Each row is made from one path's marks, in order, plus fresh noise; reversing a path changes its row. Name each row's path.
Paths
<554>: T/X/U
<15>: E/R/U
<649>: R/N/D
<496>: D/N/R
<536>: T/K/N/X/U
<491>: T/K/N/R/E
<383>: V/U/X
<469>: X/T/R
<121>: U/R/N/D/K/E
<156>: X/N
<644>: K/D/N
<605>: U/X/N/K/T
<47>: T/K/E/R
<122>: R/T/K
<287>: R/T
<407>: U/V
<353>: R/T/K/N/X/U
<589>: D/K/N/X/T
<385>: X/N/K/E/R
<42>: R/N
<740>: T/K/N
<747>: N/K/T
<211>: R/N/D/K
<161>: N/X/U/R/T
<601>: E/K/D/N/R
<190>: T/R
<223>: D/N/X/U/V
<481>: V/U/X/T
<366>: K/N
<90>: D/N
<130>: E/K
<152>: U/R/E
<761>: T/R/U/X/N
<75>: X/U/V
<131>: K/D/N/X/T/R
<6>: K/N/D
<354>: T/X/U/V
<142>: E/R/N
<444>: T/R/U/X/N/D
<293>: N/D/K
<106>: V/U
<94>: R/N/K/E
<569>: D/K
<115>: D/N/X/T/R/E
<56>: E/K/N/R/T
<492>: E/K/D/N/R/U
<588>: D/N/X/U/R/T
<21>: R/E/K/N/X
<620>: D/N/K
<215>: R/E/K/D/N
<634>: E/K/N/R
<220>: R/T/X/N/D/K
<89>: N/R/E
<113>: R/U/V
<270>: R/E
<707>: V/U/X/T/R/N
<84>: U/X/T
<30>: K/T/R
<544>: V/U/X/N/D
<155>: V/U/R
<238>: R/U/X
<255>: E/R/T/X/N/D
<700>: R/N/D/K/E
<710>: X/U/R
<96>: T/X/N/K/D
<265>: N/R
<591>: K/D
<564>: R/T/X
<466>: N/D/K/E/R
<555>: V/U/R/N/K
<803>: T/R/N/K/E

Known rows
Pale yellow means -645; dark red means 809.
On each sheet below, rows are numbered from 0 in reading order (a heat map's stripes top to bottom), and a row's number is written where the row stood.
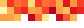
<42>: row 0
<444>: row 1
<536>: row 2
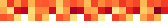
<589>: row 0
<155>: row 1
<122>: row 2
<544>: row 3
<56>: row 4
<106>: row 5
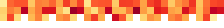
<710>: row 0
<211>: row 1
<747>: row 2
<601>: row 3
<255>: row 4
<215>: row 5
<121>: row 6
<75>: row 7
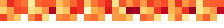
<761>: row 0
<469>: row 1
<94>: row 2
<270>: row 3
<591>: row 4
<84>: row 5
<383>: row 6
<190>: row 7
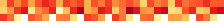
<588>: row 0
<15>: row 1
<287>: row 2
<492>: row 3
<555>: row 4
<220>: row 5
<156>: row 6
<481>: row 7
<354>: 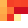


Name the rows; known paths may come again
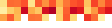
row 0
<265>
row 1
<620>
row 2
<407>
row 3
<588>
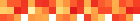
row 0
<803>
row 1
<142>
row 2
<94>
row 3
<761>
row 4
<492>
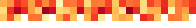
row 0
<113>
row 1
<605>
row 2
<496>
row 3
<223>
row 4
<366>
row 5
<115>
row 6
<152>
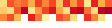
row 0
<30>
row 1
<161>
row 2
<589>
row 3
<96>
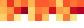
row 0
<383>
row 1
<155>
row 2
<569>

